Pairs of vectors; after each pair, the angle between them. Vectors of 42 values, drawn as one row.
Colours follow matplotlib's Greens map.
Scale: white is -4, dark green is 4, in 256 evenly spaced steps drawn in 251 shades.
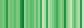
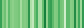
partly opposed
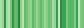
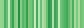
partly aligned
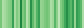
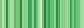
orthogonal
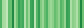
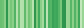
partly opposed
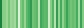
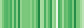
partly opposed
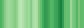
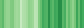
nearly parallel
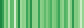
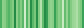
orthogonal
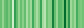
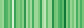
nearly parallel
